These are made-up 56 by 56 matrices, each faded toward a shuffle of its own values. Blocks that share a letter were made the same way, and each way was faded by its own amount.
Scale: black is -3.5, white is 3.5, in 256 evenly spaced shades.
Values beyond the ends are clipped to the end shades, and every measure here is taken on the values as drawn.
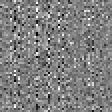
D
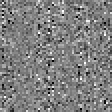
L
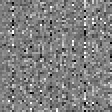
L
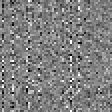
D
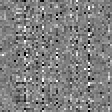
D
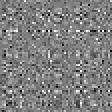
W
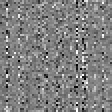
D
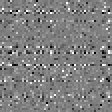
W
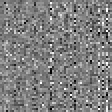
D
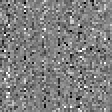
L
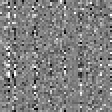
D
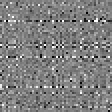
W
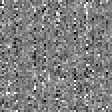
L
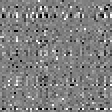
W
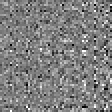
D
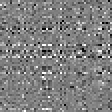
W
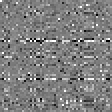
W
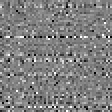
W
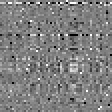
W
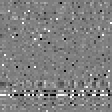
W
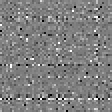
W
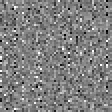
L
